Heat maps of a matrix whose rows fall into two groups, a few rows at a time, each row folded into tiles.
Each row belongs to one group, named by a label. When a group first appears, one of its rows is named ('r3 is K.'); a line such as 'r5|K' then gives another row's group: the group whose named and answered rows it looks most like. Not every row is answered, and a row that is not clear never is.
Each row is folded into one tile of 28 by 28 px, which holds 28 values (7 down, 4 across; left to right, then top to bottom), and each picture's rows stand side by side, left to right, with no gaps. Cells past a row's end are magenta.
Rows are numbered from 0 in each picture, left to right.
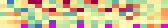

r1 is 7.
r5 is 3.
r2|7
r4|3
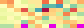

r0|7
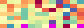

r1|7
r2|3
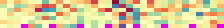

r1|3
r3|7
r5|7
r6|3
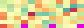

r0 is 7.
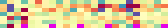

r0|3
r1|7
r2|3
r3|3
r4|3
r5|3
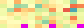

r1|3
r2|3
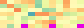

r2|7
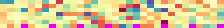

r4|3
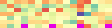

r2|3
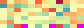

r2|7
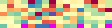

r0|7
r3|7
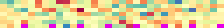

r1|7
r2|7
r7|3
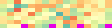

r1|3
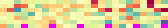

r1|3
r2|3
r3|7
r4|3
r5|7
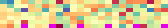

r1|3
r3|3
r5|7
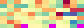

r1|7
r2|7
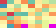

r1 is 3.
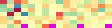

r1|3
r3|3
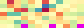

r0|7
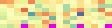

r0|7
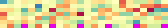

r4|7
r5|3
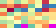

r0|3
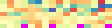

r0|7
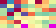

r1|7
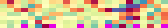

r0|7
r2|7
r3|7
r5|3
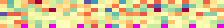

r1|7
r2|3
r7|7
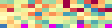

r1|3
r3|7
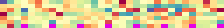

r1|7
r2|7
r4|7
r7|7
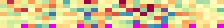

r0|7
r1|3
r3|7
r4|7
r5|3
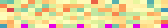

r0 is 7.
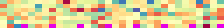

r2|7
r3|3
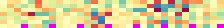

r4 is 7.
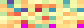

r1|3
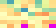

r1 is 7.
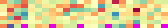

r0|3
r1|3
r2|3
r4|7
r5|3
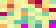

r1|7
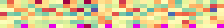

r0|7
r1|7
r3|7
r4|7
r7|3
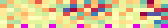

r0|3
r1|7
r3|3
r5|7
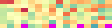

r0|7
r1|7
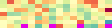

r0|7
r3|7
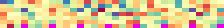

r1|7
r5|7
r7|3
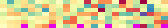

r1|3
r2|3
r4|7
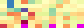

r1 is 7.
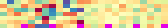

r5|3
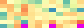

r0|7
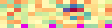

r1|7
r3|7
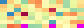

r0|3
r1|7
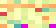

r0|3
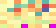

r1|3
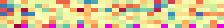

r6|7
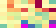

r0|7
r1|7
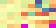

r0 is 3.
